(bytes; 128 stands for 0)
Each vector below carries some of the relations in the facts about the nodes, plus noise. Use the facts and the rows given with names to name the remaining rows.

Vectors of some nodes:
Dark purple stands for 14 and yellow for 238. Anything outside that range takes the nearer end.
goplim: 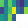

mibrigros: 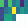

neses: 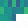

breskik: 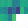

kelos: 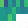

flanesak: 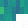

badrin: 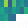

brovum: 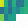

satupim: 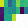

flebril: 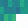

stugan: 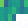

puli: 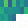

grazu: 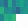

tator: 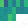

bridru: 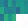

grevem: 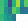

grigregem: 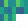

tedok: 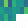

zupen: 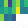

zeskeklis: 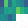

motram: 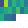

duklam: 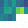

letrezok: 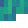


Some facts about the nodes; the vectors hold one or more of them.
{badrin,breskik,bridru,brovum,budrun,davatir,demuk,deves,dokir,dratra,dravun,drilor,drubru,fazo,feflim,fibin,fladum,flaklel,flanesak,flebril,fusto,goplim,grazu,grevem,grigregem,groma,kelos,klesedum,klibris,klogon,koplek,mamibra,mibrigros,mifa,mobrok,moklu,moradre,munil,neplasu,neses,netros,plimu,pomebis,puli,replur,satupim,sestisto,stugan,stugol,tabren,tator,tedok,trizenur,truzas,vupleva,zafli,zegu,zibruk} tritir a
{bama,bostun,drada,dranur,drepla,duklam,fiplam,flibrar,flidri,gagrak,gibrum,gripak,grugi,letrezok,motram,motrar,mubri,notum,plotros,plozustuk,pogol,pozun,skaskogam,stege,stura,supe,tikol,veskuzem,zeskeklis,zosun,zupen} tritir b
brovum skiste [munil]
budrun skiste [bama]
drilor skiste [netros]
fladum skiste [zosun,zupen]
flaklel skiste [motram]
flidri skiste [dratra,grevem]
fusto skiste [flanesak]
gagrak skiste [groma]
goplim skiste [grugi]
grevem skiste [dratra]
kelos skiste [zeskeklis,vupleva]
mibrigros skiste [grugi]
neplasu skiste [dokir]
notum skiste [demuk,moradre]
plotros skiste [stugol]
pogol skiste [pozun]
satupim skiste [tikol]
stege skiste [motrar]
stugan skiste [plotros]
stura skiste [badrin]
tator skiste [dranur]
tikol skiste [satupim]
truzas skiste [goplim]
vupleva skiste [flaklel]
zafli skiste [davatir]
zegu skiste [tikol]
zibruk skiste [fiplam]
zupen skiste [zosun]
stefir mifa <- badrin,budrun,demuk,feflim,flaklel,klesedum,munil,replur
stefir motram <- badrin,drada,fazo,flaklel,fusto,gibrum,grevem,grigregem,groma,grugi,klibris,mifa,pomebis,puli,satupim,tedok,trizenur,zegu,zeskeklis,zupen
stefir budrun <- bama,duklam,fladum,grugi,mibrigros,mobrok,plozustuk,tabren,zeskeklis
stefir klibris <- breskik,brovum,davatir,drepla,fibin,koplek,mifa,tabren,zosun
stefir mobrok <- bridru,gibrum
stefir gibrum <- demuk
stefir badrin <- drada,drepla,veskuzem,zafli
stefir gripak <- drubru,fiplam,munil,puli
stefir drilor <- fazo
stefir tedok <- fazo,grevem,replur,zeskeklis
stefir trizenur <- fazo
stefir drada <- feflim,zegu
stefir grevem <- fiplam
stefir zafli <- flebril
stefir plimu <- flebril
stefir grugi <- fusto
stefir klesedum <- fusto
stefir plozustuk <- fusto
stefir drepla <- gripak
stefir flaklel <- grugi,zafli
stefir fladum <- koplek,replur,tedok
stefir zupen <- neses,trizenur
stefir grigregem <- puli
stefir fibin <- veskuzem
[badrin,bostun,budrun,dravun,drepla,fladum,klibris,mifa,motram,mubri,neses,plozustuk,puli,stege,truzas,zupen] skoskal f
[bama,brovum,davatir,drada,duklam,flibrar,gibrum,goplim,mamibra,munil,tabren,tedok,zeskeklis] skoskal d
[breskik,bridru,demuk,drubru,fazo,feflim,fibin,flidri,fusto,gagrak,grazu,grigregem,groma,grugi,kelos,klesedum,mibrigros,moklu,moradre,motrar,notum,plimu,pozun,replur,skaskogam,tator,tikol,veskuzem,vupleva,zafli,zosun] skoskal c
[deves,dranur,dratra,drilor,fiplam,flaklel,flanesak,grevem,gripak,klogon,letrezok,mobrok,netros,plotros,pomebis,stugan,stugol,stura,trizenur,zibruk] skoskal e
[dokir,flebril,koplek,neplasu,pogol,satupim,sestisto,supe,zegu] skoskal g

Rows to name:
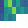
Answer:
grugi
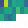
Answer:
drada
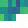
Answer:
davatir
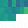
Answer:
munil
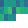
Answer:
flibrar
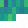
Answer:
neplasu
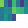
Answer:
budrun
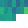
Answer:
mamibra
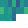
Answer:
dravun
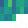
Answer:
veskuzem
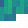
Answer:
fiplam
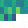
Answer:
stege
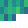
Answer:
plotros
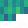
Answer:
stura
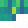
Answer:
flaklel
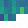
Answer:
mobrok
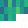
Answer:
pogol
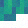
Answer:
gripak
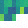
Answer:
zosun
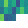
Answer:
drepla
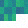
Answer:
fazo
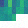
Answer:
supe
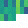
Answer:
flidri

